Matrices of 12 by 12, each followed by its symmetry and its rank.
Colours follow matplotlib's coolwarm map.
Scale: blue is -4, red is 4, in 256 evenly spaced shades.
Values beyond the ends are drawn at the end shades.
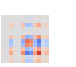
symmetric, rank one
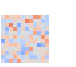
neither, full rank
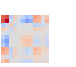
symmetric, rank two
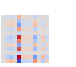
neither, rank one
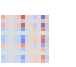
neither, rank one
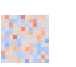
neither, full rank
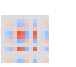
symmetric, rank one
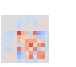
symmetric, rank two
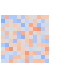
neither, full rank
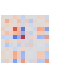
symmetric, rank two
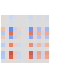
neither, rank one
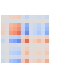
symmetric, rank one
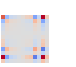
symmetric, rank one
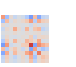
symmetric, rank two
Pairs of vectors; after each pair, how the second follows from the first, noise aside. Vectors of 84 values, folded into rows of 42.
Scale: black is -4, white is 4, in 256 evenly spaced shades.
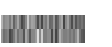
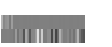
partly zeroed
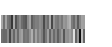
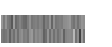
shrunk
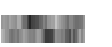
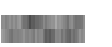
shrunk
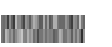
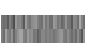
shrunk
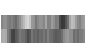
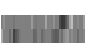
partly zeroed
